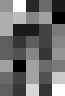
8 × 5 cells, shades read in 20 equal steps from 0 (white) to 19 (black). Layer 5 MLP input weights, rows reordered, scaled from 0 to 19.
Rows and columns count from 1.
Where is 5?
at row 2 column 2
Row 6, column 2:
19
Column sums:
74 98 80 100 77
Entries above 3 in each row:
4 5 5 5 5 5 5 3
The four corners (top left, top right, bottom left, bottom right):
8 17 12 0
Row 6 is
7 19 7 11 10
